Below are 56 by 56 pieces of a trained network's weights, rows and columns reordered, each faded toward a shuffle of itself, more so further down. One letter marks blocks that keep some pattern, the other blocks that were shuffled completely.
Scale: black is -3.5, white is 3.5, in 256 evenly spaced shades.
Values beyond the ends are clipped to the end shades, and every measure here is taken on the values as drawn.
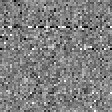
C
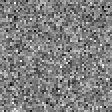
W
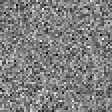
W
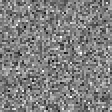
W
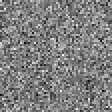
W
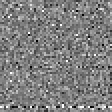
C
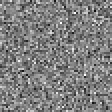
W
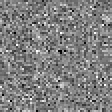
C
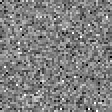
W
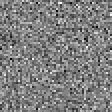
C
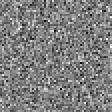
W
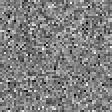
C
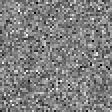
W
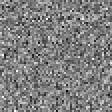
C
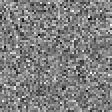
C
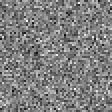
W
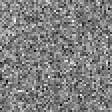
W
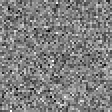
W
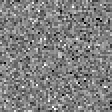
W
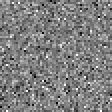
W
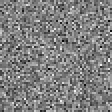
C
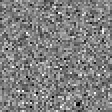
C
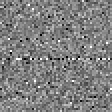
C
